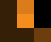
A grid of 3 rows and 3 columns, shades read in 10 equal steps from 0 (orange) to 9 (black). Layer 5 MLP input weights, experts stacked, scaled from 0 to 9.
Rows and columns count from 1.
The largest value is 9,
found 2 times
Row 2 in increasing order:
0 7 9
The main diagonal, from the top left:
7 0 5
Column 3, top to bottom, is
9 9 5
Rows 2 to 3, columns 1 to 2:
7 0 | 7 7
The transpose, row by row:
7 7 7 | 1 0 7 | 9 9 5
